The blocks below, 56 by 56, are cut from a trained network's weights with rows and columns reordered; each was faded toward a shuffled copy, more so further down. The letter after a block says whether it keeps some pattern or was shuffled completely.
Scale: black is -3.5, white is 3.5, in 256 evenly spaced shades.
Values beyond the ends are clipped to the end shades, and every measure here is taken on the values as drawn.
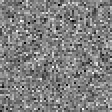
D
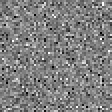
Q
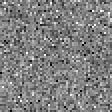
D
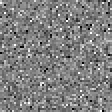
D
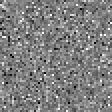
D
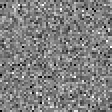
Q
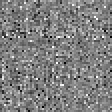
Q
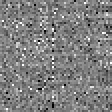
Q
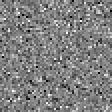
D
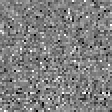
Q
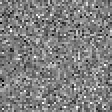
Q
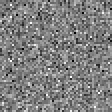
D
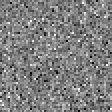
D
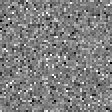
D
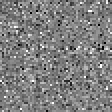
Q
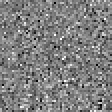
Q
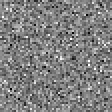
D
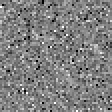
D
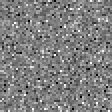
D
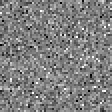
D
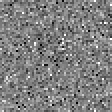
D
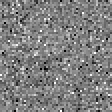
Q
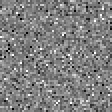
D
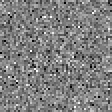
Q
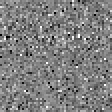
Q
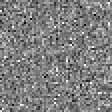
D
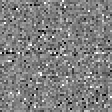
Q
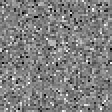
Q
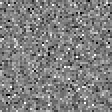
D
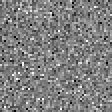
D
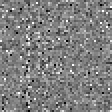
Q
